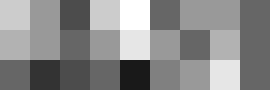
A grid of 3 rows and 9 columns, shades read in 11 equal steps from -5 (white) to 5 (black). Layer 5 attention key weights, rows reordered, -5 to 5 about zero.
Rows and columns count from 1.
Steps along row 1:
up up down down up down same up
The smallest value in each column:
-3 -1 1 -3 -5 -1 -1 -4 1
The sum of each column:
-4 1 5 -3 -5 0 -1 -7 3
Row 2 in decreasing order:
1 1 1 -1 -1 -1 -2 -2 -4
